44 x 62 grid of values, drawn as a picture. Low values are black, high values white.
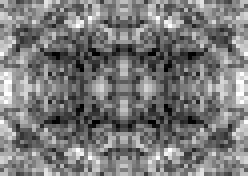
Slope: none. Grain: blotchy. Mirror symmetry: left to right and top to bottom. Histogram: bell-shaped. Seam: none.
